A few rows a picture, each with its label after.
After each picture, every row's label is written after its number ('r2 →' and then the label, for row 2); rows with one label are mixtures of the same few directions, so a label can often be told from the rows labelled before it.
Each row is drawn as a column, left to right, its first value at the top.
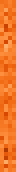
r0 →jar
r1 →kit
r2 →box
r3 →kit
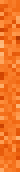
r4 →box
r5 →jar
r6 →kit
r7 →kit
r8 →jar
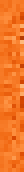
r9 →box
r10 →box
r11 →box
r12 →jar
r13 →kit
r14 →box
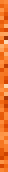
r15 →kit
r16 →box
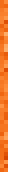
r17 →jar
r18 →kit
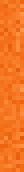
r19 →kit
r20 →jar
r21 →kit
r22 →jar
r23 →kit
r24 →jar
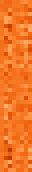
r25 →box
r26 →jar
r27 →kit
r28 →box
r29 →kit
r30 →kit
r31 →box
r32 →kit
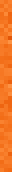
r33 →jar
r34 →jar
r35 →box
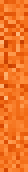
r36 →box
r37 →box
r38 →kit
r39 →kit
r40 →kit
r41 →box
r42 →jar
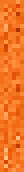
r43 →jar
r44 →kit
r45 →kit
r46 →box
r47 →jar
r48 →jar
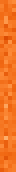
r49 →box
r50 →jar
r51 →box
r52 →jar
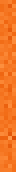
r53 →box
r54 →jar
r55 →jar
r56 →jar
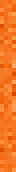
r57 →kit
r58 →box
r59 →jar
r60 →box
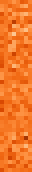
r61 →box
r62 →jar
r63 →kit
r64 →kit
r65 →kit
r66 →jar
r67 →jar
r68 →kit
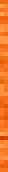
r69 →jar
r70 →jar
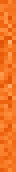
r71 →box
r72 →jar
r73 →box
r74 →box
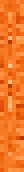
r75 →box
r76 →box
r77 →box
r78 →box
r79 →jar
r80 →jar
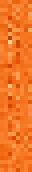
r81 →kit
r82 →kit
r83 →box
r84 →jar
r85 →box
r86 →jar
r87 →jar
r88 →jar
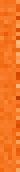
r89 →box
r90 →kit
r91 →kit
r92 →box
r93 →box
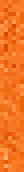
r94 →kit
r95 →kit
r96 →jar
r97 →kit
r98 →jar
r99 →box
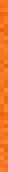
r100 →jar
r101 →kit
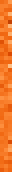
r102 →box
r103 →kit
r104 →kit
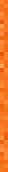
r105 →kit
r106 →kit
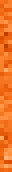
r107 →jar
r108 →kit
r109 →kit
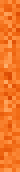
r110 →kit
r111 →box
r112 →box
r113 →box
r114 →jar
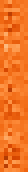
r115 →box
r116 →kit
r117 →jar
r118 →kit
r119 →kit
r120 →jar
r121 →box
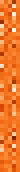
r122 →kit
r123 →kit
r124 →jar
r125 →jar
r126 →box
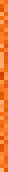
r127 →box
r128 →box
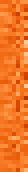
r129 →jar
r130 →jar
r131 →jar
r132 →jar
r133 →box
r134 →box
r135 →box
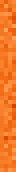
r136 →box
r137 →jar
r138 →box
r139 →jar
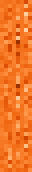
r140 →kit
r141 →box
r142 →kit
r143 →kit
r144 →box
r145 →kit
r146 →jar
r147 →box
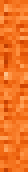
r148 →jar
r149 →box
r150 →box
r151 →box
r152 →kit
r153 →box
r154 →box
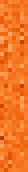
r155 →jar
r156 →box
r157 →kit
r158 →jar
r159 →jar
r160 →box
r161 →jar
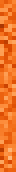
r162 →kit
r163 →box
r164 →kit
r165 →box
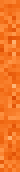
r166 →kit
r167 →kit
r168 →jar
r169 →box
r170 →jar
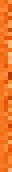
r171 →box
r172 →box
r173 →box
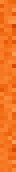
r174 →jar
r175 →box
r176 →jar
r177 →kit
